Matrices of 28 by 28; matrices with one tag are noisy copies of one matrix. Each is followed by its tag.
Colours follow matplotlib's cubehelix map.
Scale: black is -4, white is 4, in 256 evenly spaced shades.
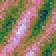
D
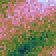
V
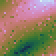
V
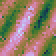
D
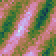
D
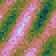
D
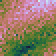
V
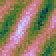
D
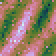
D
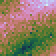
V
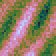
D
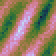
D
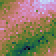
V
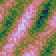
D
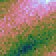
V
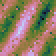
D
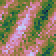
D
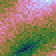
V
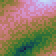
V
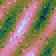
D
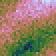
V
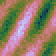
D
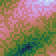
V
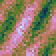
D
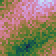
V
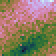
V
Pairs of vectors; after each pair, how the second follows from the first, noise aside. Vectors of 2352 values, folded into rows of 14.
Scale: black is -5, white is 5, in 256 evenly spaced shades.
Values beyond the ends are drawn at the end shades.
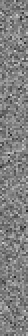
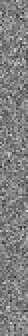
sign-scrambled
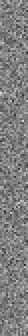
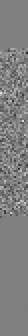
partly zeroed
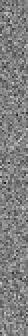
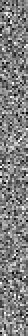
scaled up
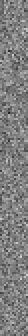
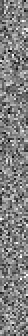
scaled up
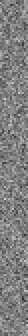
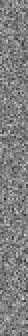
sign-scrambled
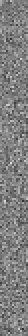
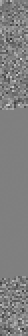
partly zeroed
